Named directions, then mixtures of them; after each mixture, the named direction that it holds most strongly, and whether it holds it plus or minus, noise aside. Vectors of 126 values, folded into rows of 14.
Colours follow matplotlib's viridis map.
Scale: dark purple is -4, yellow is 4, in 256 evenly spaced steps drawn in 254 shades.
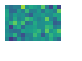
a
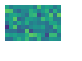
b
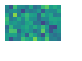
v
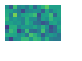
v, plus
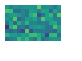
b, plus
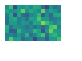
v, minus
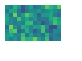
v, plus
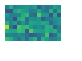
b, minus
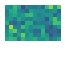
a, minus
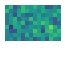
v, minus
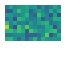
b, minus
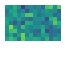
a, minus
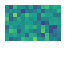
v, plus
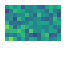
b, minus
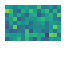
b, plus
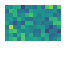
a, minus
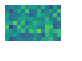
a, plus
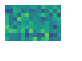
b, minus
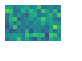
b, plus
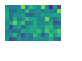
a, plus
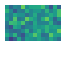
a, plus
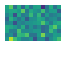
v, minus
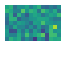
v, minus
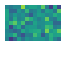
a, plus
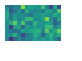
a, plus
